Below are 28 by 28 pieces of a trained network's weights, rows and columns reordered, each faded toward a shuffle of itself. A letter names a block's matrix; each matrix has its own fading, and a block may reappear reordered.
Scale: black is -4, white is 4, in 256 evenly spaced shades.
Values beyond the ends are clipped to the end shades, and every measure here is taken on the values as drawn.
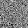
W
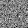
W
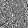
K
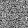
W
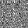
K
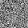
K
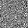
K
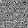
K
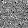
W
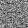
W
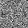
W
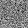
W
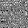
K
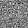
W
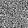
W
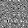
K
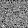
W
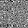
K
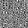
K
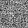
W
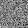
W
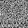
W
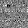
K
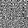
K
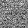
K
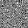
K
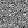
K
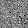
W
